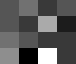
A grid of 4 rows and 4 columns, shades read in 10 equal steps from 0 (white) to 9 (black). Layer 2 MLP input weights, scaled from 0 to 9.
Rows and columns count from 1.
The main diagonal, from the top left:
6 7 7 7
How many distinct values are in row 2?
4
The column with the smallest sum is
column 3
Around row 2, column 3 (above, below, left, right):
7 7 7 8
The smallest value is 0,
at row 4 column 3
